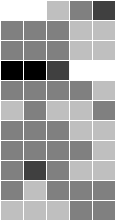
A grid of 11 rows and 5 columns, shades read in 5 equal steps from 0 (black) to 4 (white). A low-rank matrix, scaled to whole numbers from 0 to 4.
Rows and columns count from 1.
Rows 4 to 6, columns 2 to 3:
0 1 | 2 2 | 2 3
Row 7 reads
2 2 2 3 3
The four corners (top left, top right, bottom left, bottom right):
4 1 3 2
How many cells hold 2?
28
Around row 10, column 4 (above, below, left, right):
3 2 2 2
